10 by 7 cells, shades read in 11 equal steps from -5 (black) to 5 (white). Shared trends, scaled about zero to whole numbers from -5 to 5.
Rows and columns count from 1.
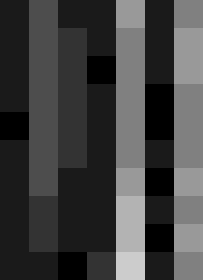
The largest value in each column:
-4 -2 -3 -3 3 -4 1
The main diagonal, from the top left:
-4 -2 -3 -4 0 -4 1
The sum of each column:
-41 -24 -36 -40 9 -44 4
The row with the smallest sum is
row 5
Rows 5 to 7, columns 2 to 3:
-2 -3 / -2 -3 / -2 -4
